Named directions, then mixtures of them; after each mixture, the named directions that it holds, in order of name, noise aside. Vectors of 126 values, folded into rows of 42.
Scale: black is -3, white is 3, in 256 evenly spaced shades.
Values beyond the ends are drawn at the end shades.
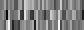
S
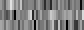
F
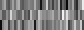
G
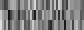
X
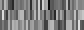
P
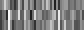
S, X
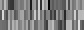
P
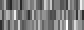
F, G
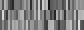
P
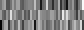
G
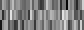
G, P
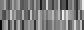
G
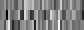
S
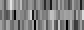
F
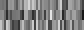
S, X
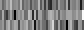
F, P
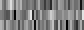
F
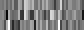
S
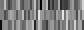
G, P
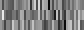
P, X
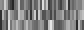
P, X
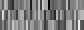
P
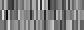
P, S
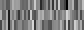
G, X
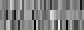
F, S
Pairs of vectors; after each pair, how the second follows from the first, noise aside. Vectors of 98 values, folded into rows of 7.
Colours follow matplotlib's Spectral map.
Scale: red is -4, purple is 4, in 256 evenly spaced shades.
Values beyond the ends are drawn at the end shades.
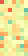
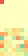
partly zeroed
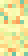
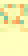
partly zeroed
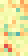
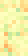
shrunk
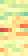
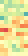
copied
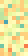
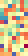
scaled up
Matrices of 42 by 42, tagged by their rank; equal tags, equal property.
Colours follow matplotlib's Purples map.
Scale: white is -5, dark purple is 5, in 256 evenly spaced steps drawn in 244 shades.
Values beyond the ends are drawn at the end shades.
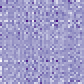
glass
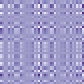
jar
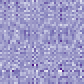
glass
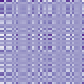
jar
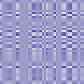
jar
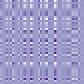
jar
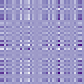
jar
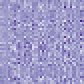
glass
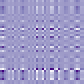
jar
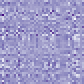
glass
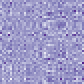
glass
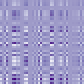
jar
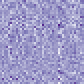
glass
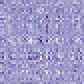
glass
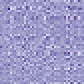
glass
